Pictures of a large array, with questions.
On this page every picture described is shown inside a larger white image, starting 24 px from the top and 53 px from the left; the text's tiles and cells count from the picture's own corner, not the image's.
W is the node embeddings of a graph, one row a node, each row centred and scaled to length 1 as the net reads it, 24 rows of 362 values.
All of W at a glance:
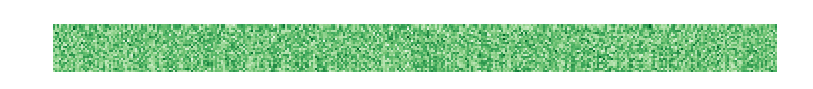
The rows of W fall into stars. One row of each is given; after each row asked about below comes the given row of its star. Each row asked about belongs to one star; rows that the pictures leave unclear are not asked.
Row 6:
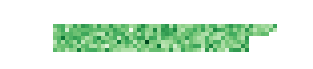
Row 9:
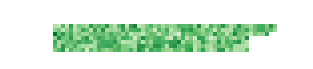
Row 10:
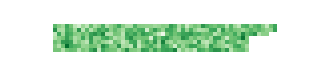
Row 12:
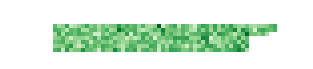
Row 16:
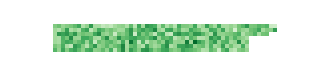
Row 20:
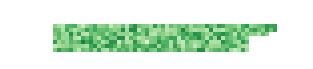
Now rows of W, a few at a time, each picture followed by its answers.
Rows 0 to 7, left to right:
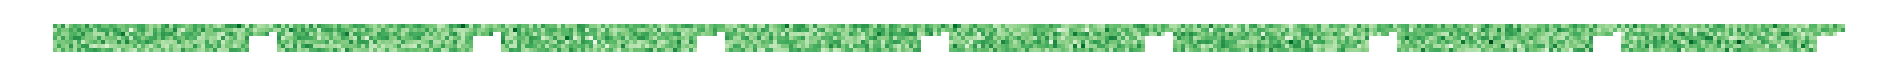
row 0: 6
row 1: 6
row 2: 20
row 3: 9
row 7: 16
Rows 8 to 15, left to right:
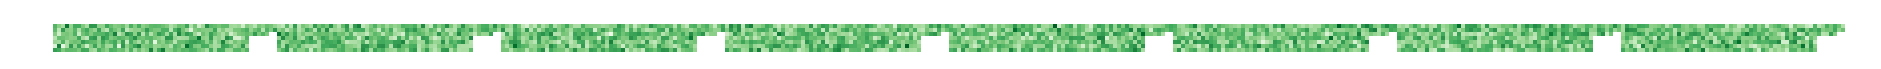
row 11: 16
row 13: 20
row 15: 16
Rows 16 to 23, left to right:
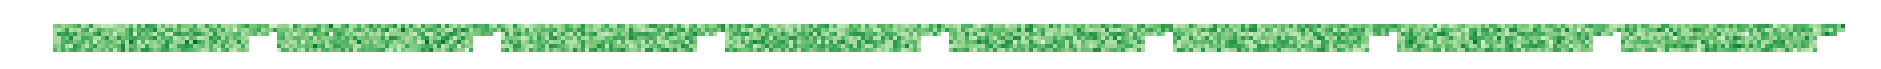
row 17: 9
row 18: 12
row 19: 16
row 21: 9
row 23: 9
